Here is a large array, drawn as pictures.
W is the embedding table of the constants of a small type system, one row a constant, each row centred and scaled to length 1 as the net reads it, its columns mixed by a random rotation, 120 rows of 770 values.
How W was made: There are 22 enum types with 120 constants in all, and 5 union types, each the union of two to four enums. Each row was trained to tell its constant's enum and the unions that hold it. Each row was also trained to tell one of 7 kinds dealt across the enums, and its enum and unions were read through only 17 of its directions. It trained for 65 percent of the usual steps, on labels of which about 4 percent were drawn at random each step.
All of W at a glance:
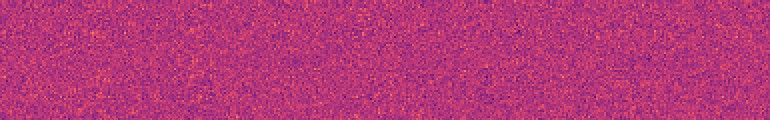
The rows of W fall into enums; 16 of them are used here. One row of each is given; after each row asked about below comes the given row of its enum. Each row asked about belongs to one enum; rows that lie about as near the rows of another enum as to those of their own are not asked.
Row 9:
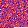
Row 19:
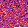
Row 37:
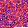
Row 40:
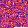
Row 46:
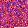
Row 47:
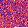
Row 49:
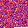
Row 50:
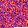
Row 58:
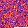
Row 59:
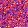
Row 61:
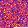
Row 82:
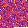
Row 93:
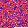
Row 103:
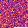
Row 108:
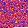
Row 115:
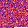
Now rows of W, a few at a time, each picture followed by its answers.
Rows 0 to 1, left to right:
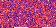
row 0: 103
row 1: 49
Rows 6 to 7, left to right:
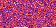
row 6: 82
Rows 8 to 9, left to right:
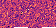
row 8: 40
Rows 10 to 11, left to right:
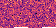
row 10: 93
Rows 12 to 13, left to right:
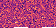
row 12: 49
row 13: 108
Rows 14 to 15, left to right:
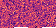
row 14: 46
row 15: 19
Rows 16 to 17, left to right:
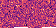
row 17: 40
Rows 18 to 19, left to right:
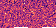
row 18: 19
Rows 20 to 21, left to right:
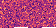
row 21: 49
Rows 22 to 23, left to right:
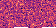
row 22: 58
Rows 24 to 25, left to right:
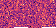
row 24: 58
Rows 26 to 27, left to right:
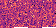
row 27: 49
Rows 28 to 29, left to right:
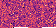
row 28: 46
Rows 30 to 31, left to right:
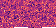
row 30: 47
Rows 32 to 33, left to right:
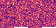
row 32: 37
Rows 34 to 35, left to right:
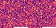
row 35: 46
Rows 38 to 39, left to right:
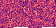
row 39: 9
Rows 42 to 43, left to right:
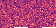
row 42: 19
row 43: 103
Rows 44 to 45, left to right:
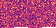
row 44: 46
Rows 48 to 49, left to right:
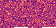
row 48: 9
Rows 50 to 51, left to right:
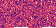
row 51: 37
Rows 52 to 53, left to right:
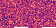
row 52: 37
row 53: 50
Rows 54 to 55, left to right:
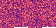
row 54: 50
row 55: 93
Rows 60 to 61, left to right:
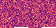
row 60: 47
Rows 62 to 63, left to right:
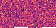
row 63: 108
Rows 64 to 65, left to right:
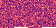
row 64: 93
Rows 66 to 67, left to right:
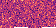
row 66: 47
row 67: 82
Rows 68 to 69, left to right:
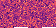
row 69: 50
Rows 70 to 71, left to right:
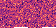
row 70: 37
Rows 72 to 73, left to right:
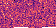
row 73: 19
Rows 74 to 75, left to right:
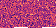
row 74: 46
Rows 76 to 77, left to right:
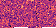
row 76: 46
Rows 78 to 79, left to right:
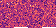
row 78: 58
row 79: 9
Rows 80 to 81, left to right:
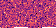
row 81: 115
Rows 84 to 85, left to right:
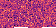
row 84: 103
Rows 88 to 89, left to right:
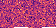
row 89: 19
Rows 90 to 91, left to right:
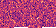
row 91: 47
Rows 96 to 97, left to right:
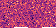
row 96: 58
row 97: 50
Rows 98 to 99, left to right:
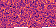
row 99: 47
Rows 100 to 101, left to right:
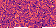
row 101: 103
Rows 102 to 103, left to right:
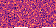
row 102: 93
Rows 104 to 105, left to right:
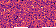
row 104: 61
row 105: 50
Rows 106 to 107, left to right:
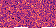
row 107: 49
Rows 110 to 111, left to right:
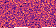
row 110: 93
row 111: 82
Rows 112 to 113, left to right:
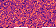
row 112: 49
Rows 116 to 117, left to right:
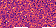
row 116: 50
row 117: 19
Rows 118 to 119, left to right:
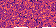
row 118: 40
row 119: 93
